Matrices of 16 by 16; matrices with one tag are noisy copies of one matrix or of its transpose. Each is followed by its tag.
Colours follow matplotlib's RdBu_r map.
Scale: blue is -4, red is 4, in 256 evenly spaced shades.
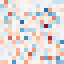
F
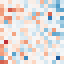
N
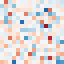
F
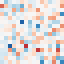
F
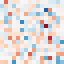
F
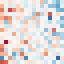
N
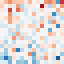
N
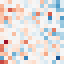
N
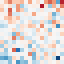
N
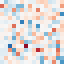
F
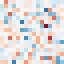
F
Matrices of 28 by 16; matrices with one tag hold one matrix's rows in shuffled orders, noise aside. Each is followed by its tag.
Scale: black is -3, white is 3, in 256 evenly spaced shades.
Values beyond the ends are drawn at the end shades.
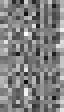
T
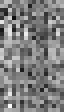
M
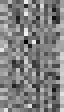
T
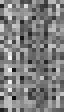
M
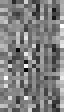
T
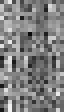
M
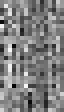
M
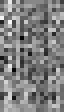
M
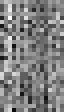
M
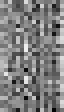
T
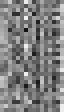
T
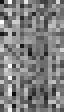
M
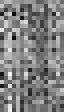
M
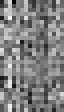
M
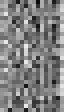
T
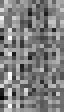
M
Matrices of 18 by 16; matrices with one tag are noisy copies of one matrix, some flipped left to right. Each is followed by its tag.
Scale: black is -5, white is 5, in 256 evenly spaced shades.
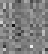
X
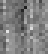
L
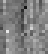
L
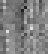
L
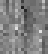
L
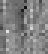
L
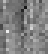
L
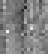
L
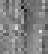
L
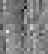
L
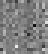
X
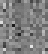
X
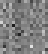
X
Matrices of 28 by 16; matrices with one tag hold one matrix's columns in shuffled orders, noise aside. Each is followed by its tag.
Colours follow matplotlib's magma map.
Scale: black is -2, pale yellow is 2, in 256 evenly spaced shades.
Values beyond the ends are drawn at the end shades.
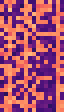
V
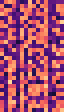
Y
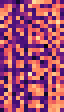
Y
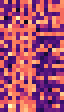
V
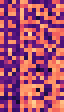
Y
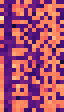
Y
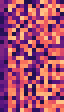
Y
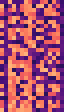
Y
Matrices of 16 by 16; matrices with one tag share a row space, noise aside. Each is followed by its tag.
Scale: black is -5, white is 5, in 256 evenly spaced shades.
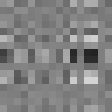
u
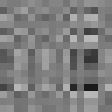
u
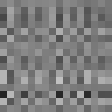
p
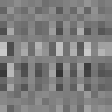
p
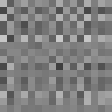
p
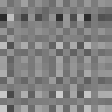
p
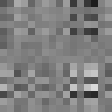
u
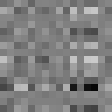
u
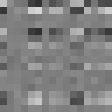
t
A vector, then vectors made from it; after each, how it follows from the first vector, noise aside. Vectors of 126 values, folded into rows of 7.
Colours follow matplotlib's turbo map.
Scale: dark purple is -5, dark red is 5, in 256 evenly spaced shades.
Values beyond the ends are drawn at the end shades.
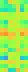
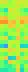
wrapped around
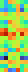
scaled up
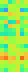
wrapped around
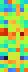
scaled up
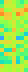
wrapped around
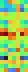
scaled up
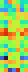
scaled up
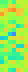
wrapped around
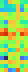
scaled up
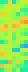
wrapped around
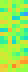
wrapped around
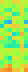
wrapped around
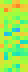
wrapped around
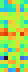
scaled up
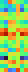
scaled up
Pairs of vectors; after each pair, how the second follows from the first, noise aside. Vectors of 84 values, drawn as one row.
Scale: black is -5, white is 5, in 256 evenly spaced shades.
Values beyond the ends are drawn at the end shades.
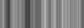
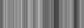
reversed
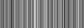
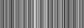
copied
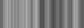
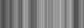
wrapped around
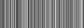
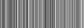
sign-scrambled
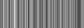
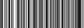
scaled up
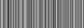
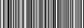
scaled up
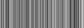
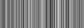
wrapped around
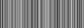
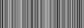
copied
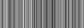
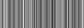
copied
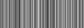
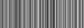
copied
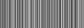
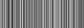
reversed
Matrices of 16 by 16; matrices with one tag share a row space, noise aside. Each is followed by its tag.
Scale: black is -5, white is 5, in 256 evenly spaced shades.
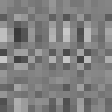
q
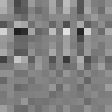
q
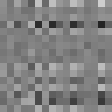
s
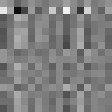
q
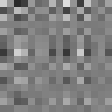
q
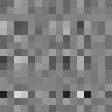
q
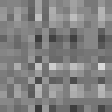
s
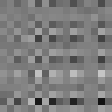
s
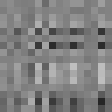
s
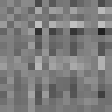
s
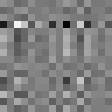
q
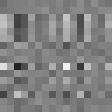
q
